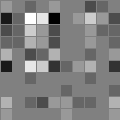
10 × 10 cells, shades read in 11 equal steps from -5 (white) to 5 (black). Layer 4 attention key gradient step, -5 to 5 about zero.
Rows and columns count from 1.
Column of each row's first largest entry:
8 5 1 5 3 1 3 6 4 2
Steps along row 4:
same down up up down same down up up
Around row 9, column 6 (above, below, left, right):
1 -1 -1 1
